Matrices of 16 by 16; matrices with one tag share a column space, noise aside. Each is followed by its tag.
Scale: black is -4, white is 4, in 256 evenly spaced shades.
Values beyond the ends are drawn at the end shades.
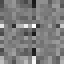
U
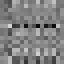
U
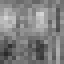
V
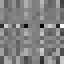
U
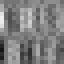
V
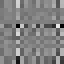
U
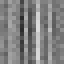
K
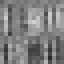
V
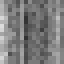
K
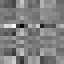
U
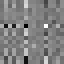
U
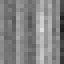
K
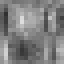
V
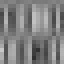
V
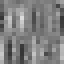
V
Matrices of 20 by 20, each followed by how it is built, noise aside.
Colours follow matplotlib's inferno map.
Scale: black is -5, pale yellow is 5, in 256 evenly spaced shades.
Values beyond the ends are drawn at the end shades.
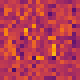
low rank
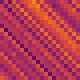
Toeplitz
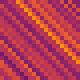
Toeplitz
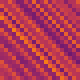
Toeplitz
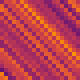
Toeplitz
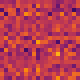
low rank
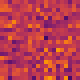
low rank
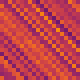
Toeplitz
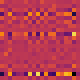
low rank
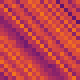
Toeplitz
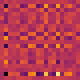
low rank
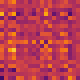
low rank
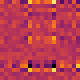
low rank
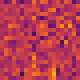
low rank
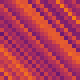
Toeplitz
